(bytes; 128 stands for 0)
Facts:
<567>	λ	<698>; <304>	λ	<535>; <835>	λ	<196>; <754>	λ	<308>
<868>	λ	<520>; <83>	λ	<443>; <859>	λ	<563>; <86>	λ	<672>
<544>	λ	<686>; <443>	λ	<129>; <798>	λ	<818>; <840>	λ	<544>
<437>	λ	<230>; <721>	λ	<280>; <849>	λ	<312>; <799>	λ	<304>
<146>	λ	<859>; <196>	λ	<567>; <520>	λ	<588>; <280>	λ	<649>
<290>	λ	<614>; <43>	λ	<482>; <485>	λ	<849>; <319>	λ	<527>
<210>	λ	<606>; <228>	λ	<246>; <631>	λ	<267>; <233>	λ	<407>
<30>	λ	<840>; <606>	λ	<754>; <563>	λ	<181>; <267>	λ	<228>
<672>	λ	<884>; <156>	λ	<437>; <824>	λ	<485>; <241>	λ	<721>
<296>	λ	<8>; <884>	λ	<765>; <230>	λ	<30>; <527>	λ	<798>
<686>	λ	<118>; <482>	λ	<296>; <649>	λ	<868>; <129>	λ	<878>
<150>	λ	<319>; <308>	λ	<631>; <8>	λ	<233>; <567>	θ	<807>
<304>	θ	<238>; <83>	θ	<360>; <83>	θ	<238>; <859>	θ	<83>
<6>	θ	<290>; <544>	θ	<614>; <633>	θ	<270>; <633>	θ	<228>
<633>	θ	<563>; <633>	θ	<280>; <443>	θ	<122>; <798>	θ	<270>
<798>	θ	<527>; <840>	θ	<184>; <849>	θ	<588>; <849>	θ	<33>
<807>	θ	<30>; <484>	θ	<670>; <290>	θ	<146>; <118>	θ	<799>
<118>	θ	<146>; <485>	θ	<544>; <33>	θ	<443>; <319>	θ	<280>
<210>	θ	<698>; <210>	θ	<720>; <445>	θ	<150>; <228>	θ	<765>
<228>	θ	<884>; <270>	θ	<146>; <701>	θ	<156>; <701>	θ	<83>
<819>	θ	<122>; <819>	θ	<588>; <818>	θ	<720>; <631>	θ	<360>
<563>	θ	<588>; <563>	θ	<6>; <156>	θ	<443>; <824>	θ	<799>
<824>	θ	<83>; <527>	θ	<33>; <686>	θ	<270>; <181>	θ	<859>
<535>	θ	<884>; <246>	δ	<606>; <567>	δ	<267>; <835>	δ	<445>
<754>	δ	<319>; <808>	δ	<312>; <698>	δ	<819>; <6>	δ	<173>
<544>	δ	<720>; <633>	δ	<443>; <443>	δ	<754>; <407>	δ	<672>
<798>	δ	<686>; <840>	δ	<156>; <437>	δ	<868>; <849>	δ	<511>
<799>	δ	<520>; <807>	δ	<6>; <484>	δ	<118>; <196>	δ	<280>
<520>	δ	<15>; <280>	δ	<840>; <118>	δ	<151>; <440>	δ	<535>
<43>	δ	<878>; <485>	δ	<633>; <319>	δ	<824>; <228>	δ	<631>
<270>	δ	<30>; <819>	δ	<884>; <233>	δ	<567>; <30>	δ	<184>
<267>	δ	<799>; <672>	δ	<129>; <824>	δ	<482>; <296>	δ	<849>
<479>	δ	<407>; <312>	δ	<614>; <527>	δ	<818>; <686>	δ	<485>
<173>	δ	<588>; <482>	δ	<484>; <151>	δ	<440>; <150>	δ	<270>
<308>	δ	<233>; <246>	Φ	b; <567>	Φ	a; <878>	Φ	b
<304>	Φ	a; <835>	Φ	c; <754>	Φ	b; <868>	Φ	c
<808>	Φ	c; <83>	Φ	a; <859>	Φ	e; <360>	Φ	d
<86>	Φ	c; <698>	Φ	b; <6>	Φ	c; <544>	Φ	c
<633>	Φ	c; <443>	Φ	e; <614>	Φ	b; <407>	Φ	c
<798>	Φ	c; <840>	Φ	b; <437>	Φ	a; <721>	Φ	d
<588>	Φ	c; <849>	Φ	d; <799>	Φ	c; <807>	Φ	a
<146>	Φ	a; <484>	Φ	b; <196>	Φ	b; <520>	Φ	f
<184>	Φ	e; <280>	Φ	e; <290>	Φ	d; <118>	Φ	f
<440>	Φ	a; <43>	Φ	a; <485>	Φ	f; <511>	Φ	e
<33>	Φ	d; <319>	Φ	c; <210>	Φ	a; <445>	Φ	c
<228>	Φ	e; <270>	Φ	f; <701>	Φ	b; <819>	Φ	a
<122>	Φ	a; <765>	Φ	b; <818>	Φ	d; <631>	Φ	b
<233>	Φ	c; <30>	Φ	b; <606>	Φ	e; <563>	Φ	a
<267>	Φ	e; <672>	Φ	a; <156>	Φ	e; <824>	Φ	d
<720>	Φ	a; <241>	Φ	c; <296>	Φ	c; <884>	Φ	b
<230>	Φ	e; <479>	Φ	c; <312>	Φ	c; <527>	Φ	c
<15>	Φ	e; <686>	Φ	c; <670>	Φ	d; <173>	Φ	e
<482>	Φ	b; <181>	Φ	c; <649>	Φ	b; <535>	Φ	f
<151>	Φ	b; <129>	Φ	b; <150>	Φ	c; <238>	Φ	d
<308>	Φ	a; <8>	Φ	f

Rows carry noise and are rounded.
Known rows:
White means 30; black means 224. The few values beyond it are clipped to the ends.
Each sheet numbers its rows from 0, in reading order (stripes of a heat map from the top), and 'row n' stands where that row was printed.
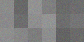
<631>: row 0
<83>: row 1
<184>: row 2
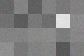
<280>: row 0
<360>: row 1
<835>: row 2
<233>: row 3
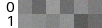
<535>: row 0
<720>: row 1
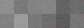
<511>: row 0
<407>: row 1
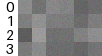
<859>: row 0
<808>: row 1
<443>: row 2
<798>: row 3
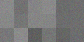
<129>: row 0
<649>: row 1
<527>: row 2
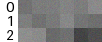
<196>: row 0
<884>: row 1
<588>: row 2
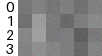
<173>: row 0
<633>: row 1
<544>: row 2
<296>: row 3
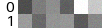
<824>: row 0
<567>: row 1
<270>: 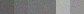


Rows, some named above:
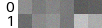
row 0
<878>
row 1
<485>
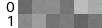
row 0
<485>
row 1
<544>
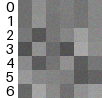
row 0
<440>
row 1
<440>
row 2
<520>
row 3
<118>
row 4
<267>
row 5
<868>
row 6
<484>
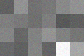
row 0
<151>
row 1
<765>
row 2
<156>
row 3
<849>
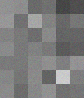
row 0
<588>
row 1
<304>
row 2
<122>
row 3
<878>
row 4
<43>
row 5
<818>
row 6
<83>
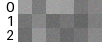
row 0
<210>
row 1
<6>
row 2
<633>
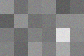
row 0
<15>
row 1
<151>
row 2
<670>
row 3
<8>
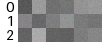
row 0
<754>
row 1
<156>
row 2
<319>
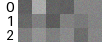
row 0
<319>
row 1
<280>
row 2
<807>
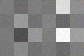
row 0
<670>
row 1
<698>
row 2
<290>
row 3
<6>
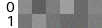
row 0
<799>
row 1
<686>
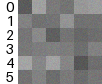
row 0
<482>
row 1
<146>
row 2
<527>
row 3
<819>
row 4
<445>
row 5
<228>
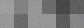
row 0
<181>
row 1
<567>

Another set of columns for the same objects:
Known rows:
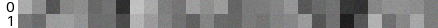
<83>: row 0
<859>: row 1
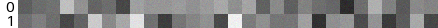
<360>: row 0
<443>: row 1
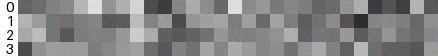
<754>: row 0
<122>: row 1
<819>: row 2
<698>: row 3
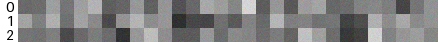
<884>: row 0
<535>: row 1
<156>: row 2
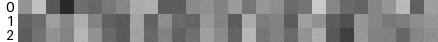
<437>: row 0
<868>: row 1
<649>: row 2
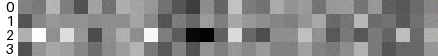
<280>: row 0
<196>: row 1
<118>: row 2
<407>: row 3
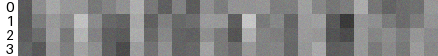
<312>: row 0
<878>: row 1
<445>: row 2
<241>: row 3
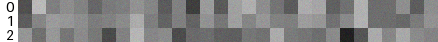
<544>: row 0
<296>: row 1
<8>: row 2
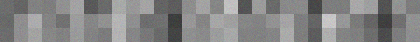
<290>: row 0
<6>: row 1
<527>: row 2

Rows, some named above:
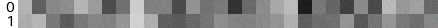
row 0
<210>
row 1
<819>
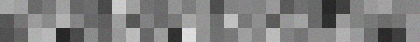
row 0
<304>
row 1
<614>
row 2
<799>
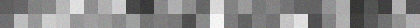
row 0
<754>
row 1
<482>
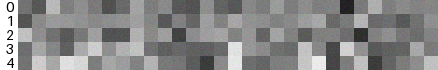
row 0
<15>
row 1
<196>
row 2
<146>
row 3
<319>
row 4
<484>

